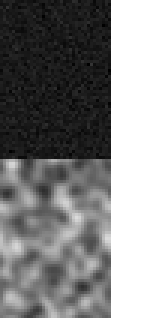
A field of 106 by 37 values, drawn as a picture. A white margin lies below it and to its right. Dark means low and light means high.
The table splits into 2 rows of 1 panel. Panel 1,1: very low, fine-grained, faint in contrast. Panel 2,1: middling, blotchy, strong in contrast.
